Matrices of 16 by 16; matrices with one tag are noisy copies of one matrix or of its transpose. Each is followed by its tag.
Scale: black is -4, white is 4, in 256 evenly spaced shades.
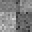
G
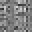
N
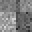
G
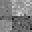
G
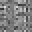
N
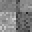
G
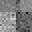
G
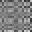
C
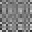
C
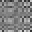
C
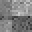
G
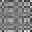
C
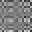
C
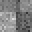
G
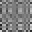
C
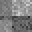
G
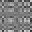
C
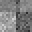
G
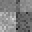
G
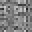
N
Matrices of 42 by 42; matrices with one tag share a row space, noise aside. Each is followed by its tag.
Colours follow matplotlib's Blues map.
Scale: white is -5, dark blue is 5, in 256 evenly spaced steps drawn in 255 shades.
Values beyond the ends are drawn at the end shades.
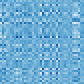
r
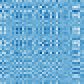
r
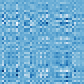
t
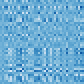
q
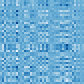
t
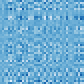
q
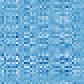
t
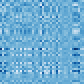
r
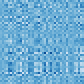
q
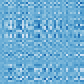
q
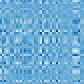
r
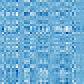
t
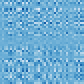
q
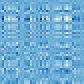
t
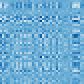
r
